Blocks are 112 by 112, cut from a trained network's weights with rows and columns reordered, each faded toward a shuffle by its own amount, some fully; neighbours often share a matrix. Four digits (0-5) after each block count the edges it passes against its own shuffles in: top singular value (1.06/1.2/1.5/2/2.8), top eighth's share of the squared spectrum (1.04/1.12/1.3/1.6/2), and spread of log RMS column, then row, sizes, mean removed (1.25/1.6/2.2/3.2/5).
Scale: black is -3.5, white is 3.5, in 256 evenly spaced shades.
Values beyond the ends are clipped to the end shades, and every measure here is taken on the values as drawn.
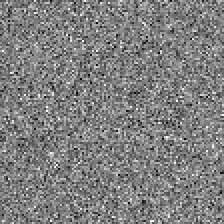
2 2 0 0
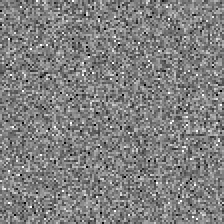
0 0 0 0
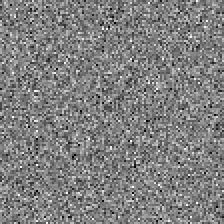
3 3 1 0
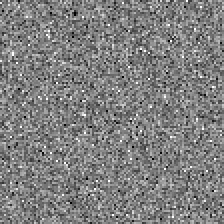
1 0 0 0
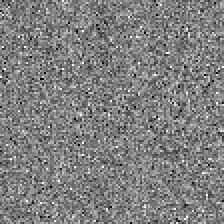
1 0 0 0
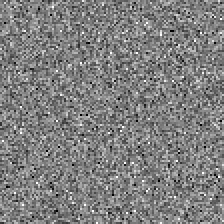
0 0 0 0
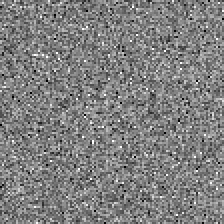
0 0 0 0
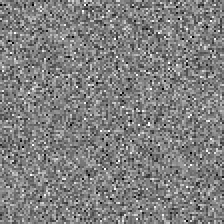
1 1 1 0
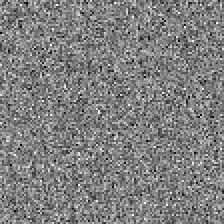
0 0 0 0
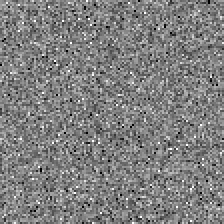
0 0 0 0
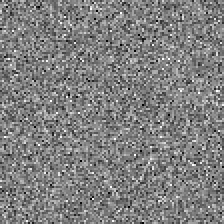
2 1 0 0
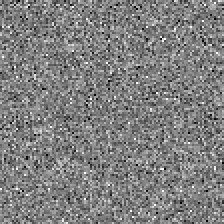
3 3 1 1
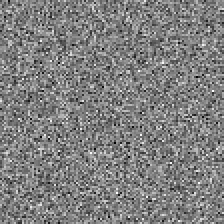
3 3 1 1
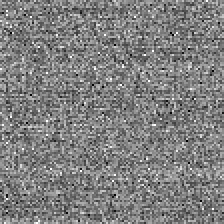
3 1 0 0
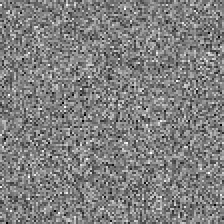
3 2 0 0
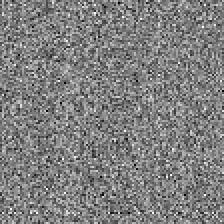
3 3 0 1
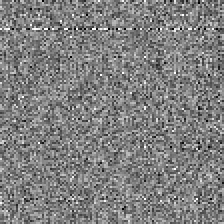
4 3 1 2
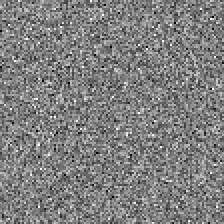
1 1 0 0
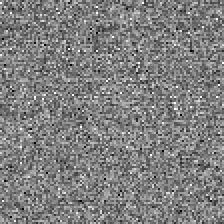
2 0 0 0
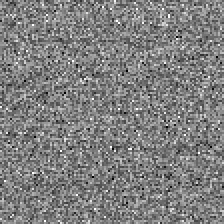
1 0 0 0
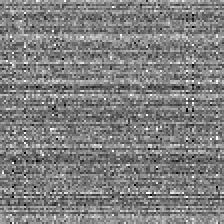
5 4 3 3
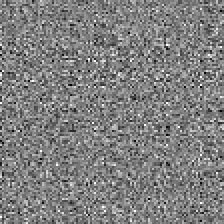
4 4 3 3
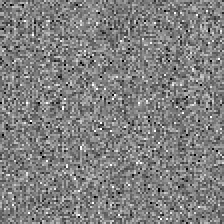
2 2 0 1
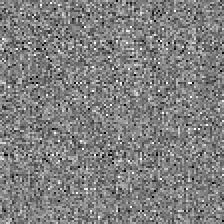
3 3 0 2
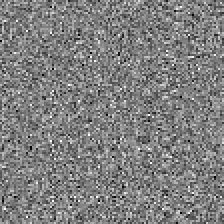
3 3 2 1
